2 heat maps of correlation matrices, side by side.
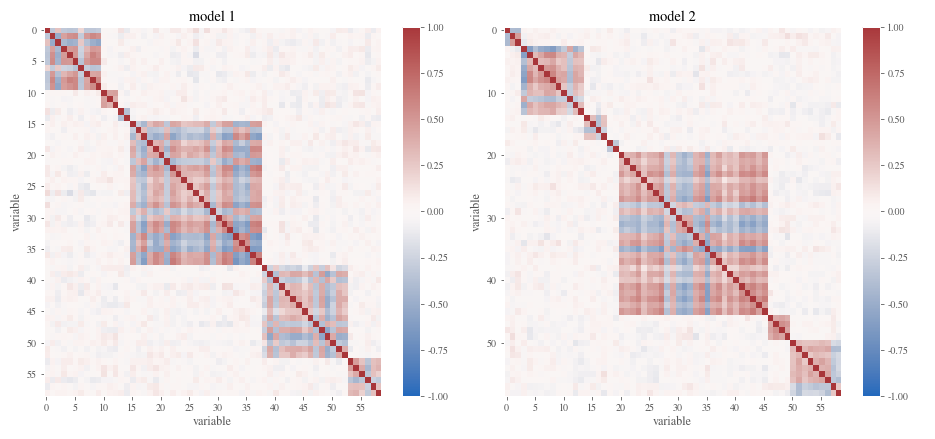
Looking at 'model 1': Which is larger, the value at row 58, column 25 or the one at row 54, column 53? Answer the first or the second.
the second
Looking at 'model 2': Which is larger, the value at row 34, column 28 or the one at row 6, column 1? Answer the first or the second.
the second
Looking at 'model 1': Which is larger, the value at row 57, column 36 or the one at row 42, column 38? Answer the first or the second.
the first
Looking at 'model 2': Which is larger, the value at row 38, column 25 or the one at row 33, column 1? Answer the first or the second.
the first
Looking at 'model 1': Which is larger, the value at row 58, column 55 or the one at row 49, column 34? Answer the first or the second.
the first
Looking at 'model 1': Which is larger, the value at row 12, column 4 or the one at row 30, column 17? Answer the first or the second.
the first
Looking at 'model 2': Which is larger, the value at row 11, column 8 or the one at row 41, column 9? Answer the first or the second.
the second
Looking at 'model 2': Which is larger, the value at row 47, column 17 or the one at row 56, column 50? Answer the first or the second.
the second
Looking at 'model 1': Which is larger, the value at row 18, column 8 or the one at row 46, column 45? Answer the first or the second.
the second
